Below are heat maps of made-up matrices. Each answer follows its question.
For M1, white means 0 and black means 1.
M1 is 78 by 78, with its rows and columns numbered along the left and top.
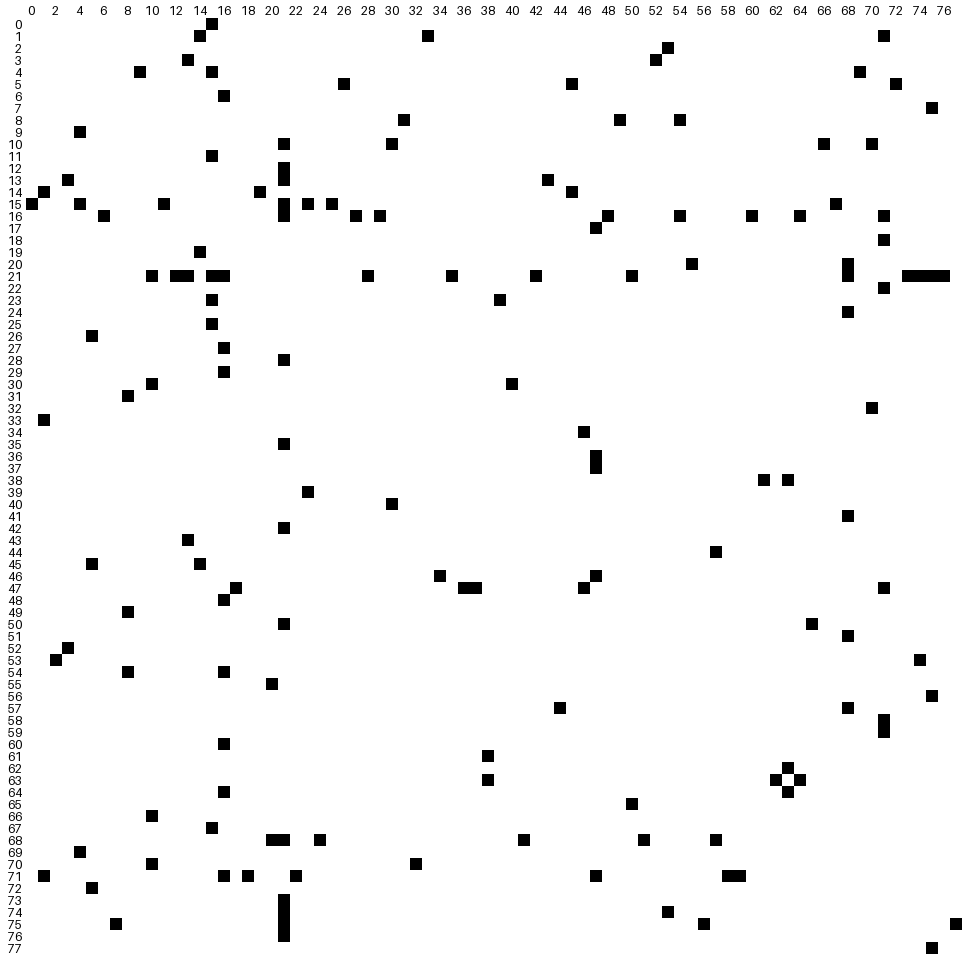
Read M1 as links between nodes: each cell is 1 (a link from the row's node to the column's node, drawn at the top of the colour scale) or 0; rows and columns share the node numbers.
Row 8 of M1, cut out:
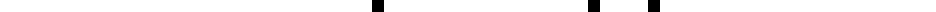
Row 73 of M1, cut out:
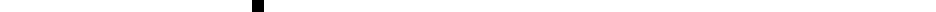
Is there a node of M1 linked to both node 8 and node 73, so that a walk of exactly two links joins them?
no
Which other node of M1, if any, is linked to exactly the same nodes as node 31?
node 49
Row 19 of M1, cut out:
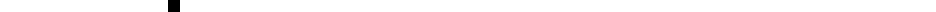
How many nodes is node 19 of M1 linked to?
1
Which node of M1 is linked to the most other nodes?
node 21
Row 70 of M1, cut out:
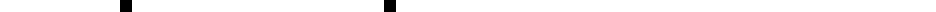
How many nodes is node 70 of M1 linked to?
2
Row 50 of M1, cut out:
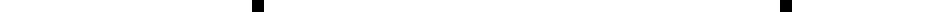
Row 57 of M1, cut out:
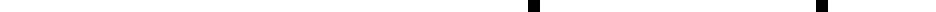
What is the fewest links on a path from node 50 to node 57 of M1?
3
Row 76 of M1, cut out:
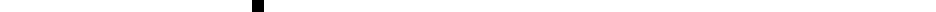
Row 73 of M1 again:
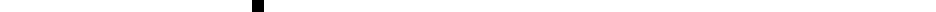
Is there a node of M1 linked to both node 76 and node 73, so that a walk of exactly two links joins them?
yes
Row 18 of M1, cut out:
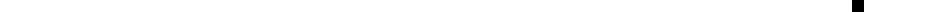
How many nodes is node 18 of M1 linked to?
1
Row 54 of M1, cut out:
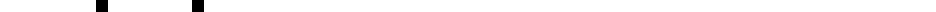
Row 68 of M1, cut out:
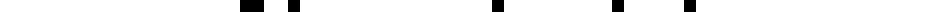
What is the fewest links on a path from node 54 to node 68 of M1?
3
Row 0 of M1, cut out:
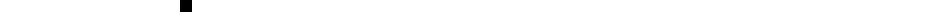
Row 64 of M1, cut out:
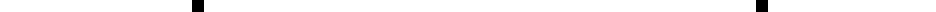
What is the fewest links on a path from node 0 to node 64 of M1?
4
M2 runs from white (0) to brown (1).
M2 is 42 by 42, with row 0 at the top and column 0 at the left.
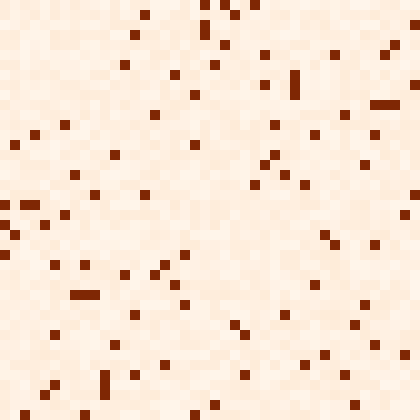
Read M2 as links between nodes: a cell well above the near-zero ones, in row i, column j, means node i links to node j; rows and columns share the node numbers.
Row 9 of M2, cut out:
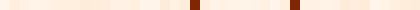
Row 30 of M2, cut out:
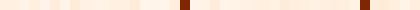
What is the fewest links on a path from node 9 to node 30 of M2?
6
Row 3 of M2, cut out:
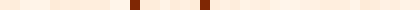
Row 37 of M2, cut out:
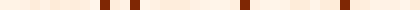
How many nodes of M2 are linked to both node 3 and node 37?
1
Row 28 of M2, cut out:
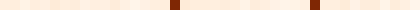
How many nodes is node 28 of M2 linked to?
2
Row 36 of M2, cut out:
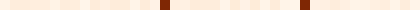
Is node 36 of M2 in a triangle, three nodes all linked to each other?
no
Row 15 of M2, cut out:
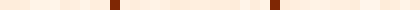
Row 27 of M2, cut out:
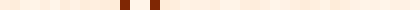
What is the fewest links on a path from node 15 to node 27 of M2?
1
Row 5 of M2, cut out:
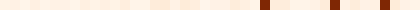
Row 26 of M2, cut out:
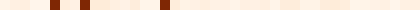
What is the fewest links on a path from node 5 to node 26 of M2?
1
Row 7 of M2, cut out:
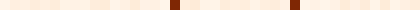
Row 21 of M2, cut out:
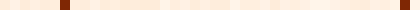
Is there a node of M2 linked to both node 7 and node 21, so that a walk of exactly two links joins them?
no
